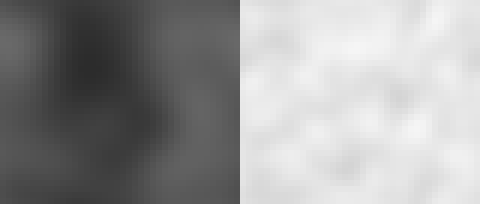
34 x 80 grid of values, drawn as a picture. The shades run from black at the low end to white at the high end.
The table splits into one row of 2 panels. Panel 1,1: low, smooth. Panel 1,2: very high, blotchy, faint in contrast.
